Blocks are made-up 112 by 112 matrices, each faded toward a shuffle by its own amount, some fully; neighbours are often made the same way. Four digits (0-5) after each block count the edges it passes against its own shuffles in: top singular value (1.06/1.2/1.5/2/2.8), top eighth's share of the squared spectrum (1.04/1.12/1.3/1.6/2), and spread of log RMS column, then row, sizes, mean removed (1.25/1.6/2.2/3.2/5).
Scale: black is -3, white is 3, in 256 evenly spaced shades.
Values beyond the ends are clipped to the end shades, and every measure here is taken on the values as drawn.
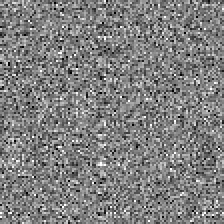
4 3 2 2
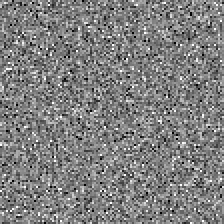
0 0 0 0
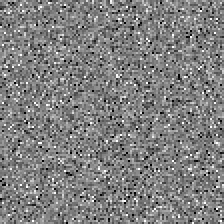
0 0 0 0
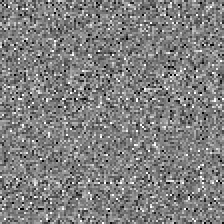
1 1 0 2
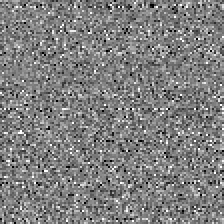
1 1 0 3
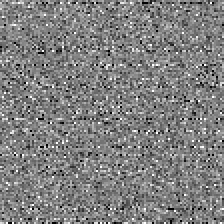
1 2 0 3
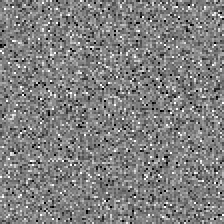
0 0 0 0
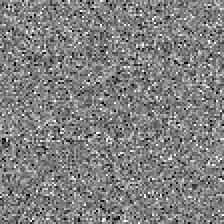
0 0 0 1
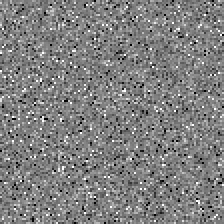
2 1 0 0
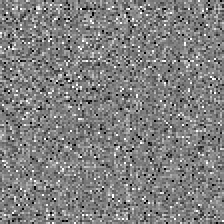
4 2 1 1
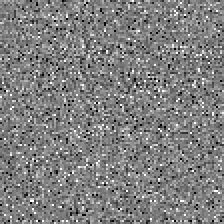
3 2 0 1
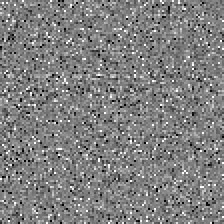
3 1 0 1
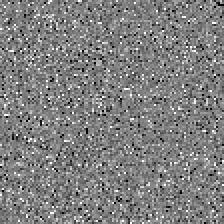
3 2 0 1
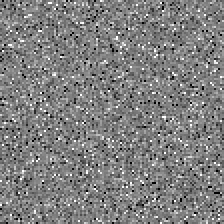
1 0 0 0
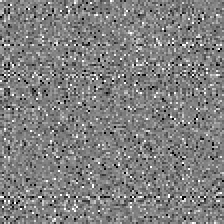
4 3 1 2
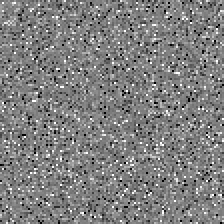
0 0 0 0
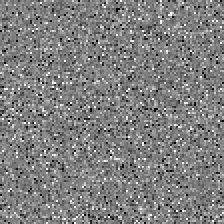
2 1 0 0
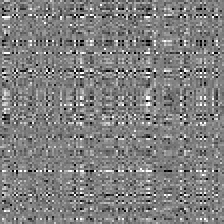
5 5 4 4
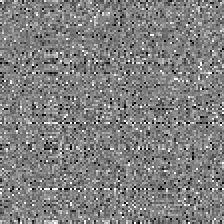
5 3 2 3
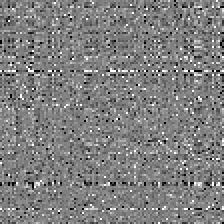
5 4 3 3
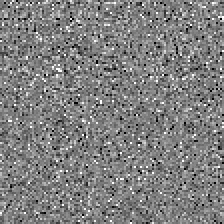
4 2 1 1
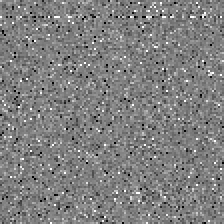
3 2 0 1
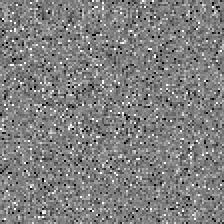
3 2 1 0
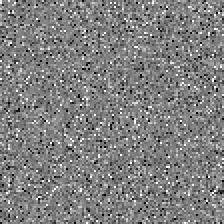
2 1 0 0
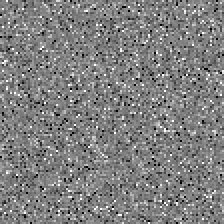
0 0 0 0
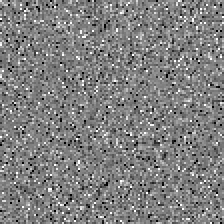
1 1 0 0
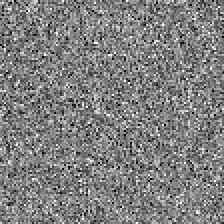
2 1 0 0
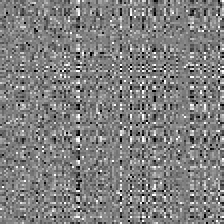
5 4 4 3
